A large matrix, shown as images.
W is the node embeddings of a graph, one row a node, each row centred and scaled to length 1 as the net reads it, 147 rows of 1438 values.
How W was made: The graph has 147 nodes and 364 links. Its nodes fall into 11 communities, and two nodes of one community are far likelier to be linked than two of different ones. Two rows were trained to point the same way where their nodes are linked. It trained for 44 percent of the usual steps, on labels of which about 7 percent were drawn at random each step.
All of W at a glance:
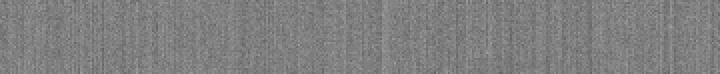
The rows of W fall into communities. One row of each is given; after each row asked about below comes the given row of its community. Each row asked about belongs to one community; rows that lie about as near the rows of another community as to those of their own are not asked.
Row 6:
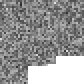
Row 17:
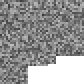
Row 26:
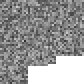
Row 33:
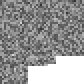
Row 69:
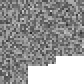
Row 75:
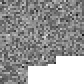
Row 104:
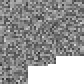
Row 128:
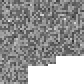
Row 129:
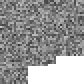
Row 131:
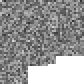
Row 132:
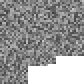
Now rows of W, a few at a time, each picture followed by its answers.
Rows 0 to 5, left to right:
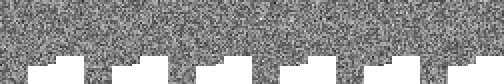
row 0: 26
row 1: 129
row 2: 104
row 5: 6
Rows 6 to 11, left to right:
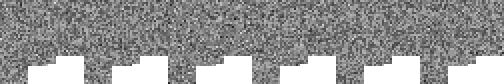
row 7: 6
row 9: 129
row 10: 75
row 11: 131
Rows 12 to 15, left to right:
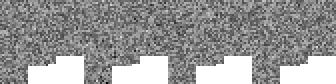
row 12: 17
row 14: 17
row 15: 75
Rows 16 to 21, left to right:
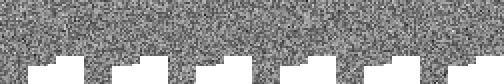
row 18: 33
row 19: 131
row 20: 17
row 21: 128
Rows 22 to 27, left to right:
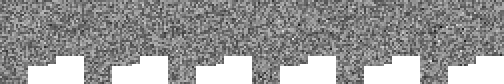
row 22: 75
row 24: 69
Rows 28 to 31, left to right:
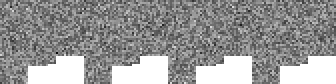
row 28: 75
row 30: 132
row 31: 132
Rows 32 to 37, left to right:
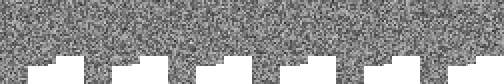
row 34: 26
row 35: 33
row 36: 131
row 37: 26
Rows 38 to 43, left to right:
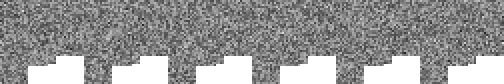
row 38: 26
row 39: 6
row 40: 131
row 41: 6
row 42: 129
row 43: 69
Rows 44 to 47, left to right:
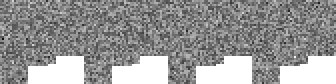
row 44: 104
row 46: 6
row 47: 129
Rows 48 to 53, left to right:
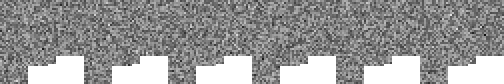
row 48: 26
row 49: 131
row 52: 128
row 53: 132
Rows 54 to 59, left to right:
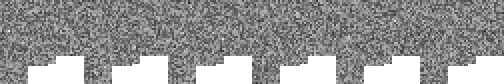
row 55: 69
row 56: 69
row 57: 69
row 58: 132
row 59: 131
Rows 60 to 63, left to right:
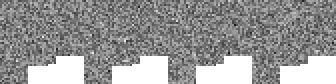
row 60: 17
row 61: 104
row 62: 69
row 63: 17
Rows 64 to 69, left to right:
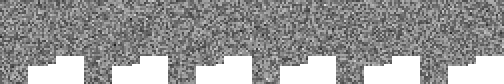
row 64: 33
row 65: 17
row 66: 6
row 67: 26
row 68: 17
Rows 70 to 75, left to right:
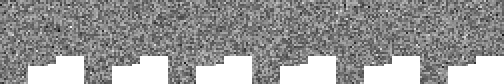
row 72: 26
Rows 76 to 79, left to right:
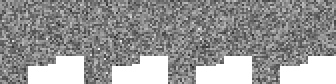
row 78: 132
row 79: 17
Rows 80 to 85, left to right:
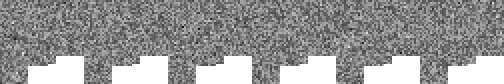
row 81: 132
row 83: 6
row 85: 6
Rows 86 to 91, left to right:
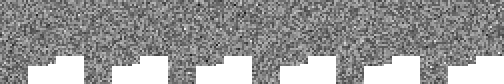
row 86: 69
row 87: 131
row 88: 129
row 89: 132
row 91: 132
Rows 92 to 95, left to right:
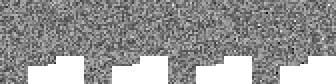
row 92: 75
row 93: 26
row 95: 17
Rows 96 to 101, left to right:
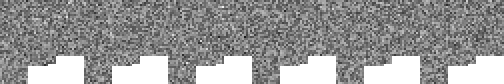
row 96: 129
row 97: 26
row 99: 131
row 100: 104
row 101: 104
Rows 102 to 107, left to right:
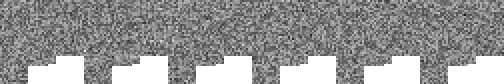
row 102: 128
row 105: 131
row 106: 104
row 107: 33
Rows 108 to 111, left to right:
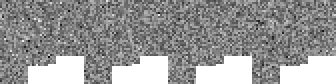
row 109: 132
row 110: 129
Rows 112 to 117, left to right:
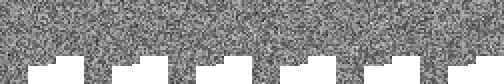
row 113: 128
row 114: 131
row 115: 26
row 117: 75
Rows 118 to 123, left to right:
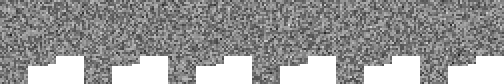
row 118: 6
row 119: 33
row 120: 26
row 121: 75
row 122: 128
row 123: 33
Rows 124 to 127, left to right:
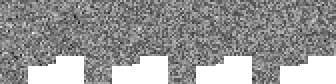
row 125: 69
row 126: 104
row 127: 129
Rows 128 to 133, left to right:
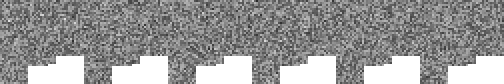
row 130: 128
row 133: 75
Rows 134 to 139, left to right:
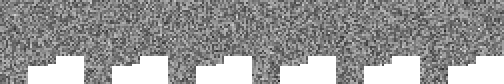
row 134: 75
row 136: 128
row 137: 128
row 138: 131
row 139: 17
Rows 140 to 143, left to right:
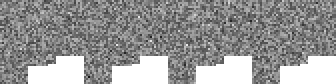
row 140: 17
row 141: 33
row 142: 17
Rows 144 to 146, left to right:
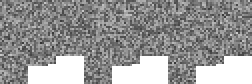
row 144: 128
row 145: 75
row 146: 131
